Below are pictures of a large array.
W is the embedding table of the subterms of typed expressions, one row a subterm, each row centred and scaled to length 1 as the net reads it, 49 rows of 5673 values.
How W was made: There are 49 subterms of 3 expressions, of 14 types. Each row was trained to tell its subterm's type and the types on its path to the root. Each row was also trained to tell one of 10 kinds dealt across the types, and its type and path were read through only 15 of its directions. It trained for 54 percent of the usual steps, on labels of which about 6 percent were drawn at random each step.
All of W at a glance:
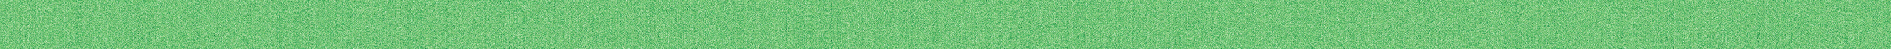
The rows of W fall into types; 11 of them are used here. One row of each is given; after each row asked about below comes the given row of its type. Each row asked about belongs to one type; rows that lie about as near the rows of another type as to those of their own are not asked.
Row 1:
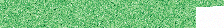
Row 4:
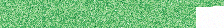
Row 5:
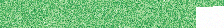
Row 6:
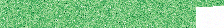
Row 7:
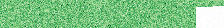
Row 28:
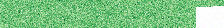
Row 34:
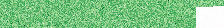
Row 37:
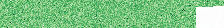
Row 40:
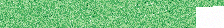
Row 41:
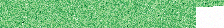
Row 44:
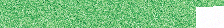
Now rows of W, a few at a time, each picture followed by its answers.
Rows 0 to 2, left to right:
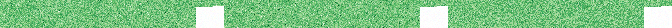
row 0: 40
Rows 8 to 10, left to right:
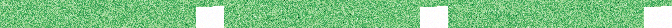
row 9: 6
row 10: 4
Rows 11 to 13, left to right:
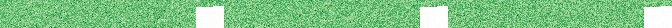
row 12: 41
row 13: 7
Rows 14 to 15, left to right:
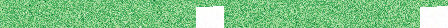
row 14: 44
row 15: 28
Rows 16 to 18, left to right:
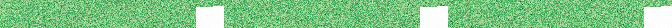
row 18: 37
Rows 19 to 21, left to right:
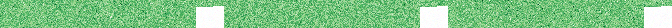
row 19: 41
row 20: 28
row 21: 7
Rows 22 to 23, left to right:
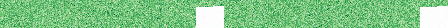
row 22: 44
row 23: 37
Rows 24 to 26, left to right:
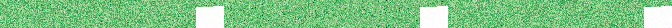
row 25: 40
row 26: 40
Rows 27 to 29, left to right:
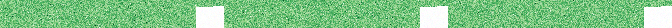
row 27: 6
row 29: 5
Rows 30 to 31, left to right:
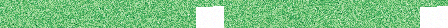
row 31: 28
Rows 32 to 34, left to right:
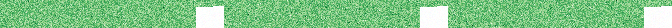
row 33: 1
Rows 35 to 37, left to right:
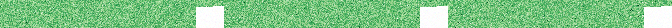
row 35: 41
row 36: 5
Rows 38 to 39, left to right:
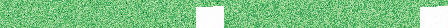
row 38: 28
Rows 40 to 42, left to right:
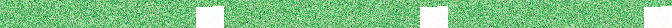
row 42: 40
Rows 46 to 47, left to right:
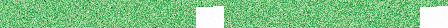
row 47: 41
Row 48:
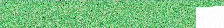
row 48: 4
